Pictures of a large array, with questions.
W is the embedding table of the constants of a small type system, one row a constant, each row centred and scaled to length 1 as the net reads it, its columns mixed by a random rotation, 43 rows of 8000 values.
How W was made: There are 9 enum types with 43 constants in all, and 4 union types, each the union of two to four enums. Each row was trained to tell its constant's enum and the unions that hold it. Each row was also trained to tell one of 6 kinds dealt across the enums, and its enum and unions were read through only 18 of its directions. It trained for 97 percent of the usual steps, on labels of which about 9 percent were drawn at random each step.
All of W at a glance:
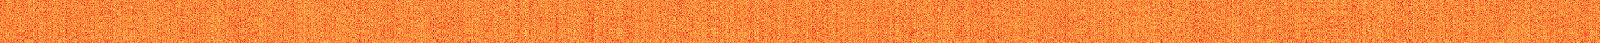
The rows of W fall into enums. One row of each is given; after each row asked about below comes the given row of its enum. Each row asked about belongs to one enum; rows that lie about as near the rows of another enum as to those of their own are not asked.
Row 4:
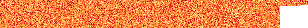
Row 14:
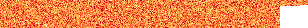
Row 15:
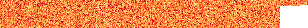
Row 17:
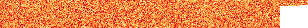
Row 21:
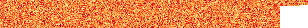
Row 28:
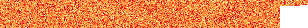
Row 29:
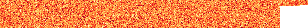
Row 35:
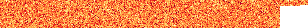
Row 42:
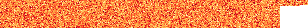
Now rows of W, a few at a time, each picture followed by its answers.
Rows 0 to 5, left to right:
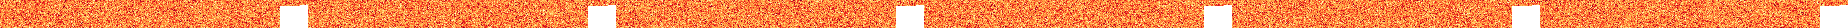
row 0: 15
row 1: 4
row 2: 28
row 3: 42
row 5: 29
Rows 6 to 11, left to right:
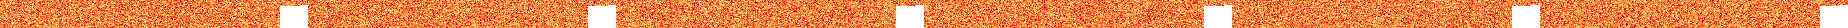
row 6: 4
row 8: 42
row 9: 28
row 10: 28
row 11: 29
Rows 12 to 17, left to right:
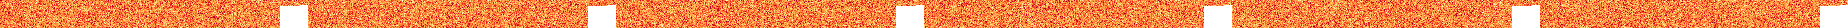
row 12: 4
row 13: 29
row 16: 42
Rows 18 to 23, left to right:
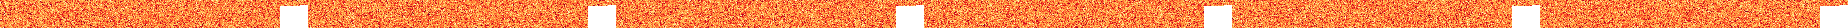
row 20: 21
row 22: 28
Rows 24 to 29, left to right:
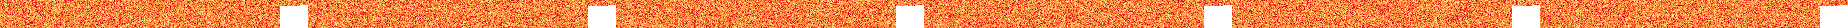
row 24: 14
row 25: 21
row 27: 42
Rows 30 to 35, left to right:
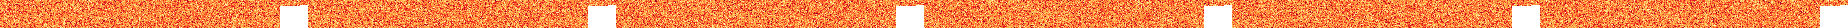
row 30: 14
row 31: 14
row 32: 35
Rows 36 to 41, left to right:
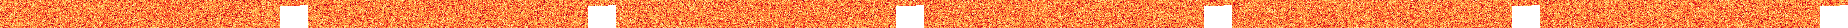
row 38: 14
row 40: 17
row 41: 29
